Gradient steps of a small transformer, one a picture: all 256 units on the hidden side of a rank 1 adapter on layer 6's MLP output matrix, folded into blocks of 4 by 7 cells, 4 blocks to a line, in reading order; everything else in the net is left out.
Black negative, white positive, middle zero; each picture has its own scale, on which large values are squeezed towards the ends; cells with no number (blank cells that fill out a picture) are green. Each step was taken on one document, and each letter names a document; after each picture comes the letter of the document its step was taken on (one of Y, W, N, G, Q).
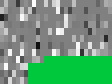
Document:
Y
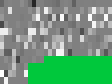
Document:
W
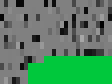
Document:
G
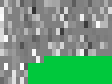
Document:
Y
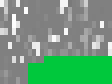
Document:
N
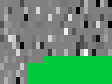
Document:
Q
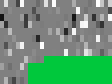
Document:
G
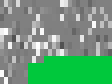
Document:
W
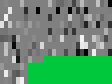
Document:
Q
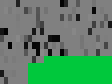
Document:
W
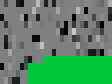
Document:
G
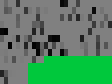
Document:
W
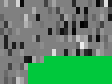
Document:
G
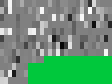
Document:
W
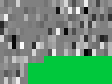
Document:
Q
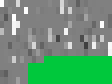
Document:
N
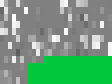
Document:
N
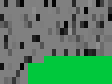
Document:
G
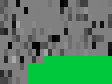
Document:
N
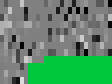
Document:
Q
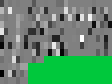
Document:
W
